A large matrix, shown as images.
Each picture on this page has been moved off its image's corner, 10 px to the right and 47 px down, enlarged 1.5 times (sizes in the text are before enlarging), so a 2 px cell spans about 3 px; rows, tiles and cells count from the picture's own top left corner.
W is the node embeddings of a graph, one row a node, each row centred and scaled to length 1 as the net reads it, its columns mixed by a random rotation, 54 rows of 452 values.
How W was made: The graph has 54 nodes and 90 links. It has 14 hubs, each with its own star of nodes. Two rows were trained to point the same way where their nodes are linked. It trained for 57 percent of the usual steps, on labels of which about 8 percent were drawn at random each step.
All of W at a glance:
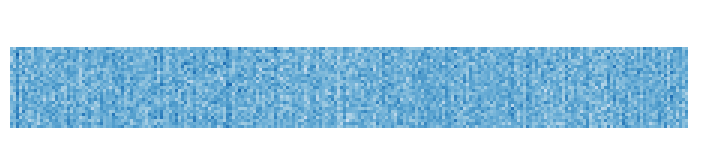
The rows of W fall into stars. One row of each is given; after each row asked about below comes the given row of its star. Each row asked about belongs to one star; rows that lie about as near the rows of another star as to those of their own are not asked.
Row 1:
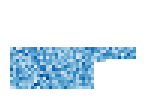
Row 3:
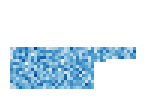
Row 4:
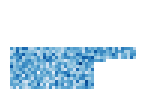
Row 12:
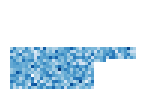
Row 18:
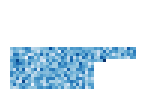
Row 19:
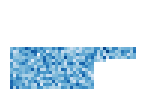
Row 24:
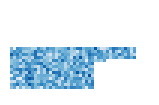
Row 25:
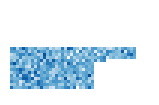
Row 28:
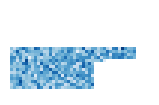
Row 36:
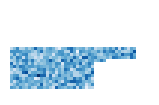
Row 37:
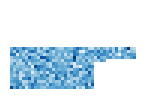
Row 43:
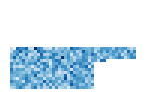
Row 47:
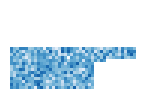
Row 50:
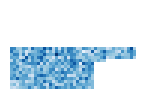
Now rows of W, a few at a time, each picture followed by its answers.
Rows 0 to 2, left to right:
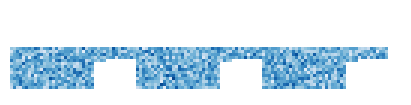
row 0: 28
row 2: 25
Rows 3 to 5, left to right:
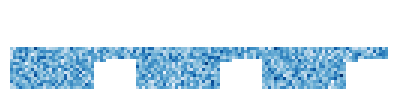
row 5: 1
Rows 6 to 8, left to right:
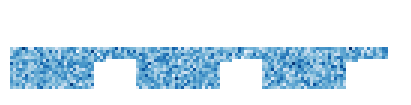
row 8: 36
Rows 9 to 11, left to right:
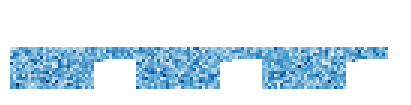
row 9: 43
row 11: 19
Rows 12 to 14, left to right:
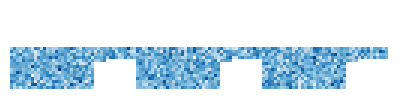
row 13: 50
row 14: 47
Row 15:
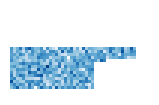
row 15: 47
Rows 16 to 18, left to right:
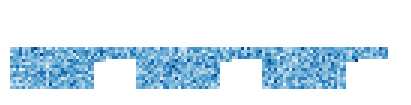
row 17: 36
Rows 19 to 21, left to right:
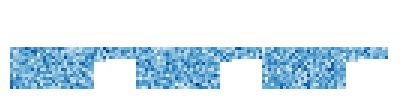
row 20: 43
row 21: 18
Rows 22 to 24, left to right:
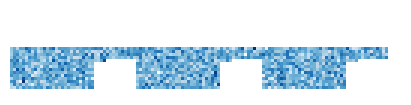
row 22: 1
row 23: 18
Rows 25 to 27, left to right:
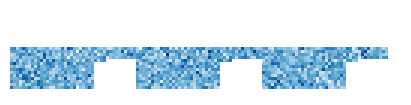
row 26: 43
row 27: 18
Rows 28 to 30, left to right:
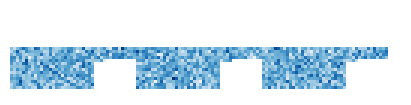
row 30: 19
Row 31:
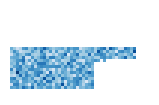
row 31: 3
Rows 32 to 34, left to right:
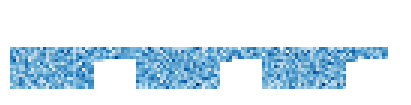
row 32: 28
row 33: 12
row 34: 4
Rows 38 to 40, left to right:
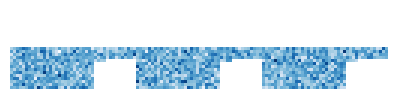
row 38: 19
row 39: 12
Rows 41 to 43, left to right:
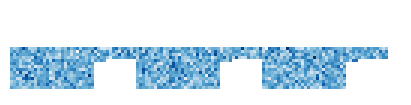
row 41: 24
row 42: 3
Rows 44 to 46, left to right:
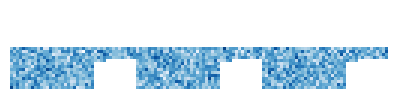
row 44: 37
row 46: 3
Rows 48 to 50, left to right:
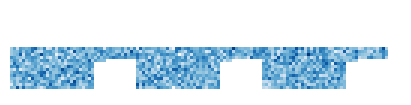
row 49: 37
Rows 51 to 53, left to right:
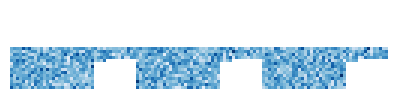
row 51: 37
